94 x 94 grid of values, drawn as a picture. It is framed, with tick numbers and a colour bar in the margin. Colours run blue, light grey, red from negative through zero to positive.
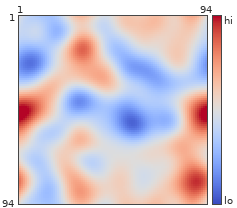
Average level on the scale: 50%. Calmest part: bottom middle. Lone odd cells: none. Histogram: bell-shaped. Ninth with the lowest average: centre. Grain: smooth.
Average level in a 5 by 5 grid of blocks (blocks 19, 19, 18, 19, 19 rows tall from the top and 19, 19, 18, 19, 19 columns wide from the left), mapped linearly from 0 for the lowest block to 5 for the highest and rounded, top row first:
1 3 2 3 3 | 1 3 2 0 1 | 5 1 0 0 4 | 2 3 2 2 4 | 2 3 3 3 5
